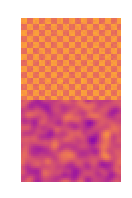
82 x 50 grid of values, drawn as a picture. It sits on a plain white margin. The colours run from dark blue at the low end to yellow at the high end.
It is made of 2 by 1 panels. Panel 1,1: high, checkered. Panel 2,1: middling, blotchy.
